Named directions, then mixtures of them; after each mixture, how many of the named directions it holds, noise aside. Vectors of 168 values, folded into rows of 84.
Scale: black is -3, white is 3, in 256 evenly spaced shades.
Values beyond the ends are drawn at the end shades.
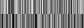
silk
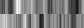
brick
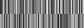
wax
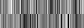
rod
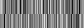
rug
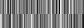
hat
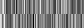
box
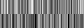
two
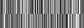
two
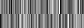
three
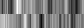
one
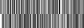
three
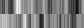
one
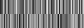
one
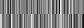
one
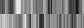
one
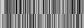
two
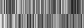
two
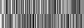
two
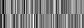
one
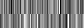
two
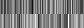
three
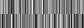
three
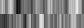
one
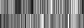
three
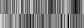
three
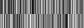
two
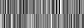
three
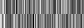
one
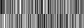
three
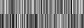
two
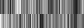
three
